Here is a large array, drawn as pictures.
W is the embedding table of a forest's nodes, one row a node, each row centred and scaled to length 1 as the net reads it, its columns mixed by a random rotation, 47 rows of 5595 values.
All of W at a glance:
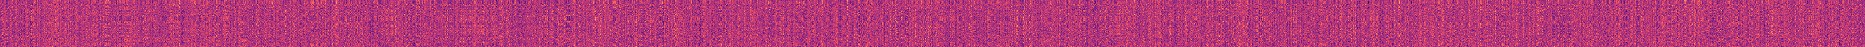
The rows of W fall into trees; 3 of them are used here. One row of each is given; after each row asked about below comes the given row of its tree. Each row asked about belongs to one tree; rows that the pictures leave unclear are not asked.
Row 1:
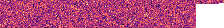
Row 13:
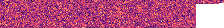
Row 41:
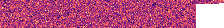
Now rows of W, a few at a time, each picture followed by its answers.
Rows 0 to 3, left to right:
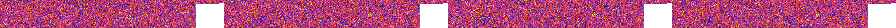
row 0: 1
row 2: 1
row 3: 1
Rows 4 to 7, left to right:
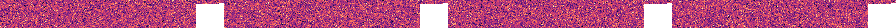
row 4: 41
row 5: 13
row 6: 1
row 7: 1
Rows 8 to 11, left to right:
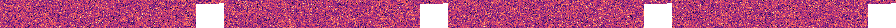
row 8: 41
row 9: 1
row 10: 13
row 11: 13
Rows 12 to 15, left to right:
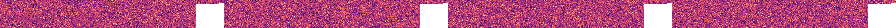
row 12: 1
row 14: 1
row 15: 41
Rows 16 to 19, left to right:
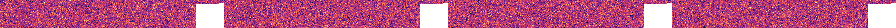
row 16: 13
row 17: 13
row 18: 13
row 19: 13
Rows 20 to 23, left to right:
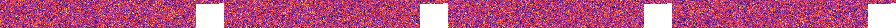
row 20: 13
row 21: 41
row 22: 41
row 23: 1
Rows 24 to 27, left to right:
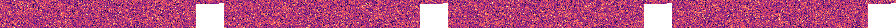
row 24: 1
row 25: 13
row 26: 13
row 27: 1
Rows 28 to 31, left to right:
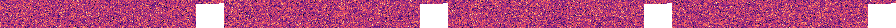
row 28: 41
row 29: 13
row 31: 13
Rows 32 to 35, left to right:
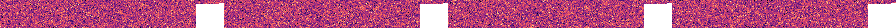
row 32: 41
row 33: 13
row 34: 13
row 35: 1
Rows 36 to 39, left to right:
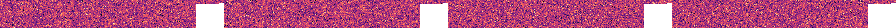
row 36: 1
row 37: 13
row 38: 41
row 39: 41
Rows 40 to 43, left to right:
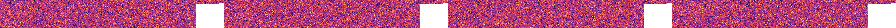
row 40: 1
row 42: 13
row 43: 1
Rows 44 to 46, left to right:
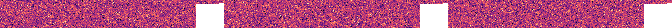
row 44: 1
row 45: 1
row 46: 41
